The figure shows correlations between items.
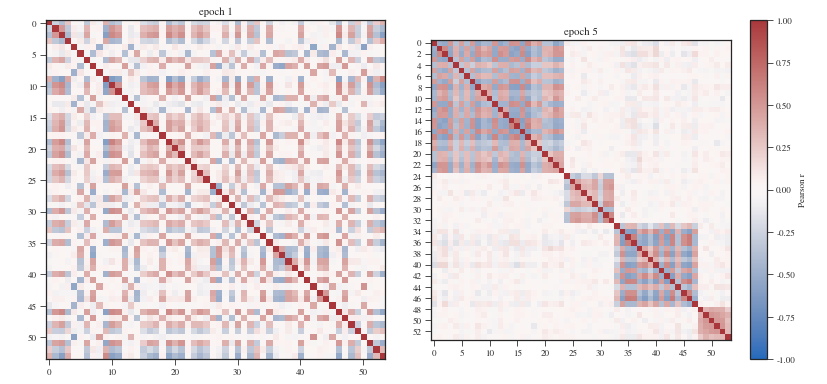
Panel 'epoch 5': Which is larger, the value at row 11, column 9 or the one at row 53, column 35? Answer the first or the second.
the second
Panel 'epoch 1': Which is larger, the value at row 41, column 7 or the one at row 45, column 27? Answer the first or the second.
the first
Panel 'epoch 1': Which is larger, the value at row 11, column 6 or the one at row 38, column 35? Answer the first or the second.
the first
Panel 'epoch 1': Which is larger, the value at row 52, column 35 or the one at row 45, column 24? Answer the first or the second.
the second
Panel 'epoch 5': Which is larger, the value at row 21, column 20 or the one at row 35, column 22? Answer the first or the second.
the first
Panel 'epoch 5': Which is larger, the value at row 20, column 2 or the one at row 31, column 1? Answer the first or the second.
the first
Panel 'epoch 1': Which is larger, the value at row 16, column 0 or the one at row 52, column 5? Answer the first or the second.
the second
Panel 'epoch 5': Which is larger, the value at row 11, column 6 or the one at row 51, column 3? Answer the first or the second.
the second
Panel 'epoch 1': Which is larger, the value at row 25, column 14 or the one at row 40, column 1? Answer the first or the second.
the second
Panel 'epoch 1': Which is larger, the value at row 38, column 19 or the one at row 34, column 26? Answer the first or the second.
the second
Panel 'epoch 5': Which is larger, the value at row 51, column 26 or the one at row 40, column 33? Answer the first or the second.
the first
